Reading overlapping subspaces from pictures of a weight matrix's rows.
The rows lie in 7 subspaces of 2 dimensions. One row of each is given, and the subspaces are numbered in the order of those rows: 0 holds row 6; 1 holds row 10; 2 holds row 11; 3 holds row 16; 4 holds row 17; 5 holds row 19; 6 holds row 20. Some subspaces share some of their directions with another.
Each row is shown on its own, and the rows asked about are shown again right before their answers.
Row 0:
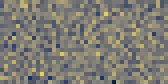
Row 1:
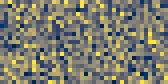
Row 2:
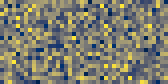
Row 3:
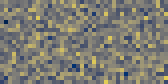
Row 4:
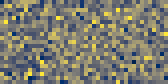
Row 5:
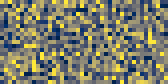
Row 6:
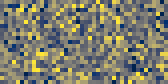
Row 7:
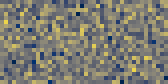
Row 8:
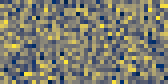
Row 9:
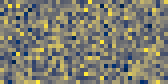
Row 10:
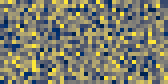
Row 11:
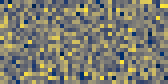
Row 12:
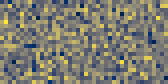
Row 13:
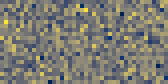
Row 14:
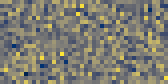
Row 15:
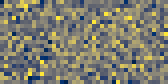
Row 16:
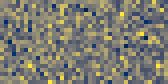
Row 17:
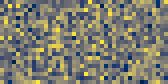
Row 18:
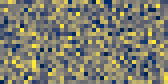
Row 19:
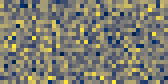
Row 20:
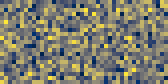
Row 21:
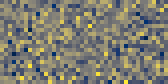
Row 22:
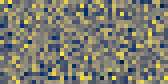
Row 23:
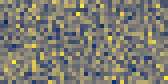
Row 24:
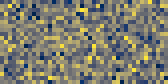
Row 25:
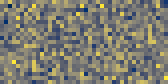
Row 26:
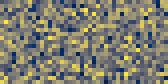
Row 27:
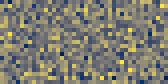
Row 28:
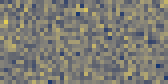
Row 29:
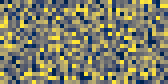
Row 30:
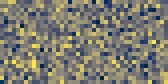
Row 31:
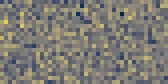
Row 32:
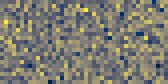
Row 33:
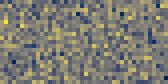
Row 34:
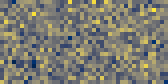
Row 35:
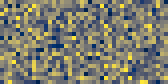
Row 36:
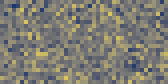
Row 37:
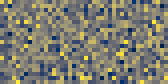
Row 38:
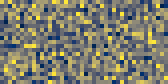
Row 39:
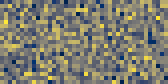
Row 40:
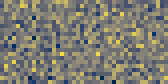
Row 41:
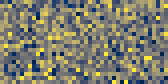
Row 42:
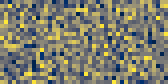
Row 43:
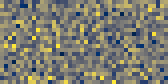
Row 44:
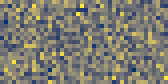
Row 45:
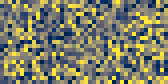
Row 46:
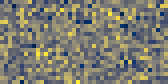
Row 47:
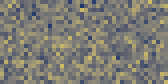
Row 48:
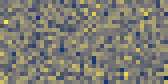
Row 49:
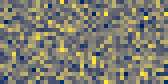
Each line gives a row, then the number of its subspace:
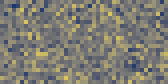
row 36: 0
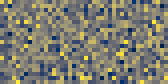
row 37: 2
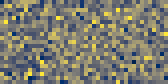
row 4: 5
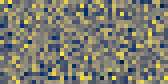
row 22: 2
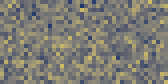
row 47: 1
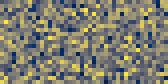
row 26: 6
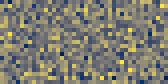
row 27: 2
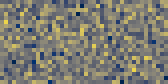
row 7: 2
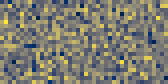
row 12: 0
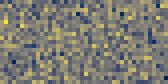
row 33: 0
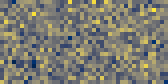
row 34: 1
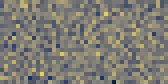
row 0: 5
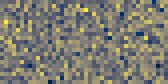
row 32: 3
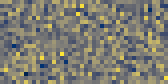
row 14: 4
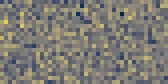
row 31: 0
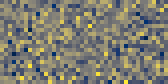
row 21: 3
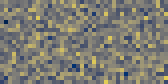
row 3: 6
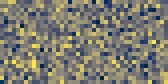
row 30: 1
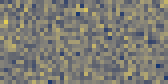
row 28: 3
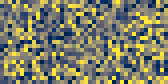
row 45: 3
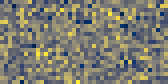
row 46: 0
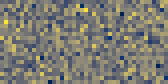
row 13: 3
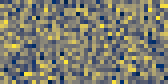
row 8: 4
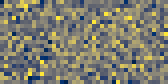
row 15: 5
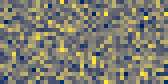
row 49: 6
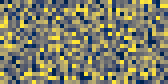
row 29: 2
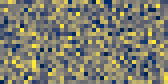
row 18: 1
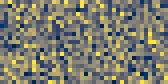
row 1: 6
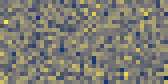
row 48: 6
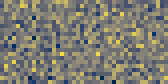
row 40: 5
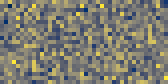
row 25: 4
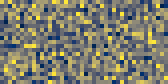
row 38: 0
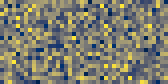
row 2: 4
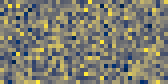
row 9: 4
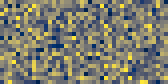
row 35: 4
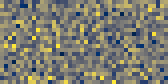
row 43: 5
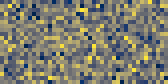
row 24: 1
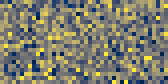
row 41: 3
